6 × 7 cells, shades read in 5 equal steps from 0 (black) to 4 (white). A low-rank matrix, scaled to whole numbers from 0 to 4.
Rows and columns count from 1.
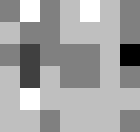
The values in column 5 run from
2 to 4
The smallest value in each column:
2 1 2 2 2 3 0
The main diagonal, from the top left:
2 2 2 2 3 3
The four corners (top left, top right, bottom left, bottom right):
2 2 3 2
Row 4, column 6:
3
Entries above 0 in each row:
7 7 6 7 7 7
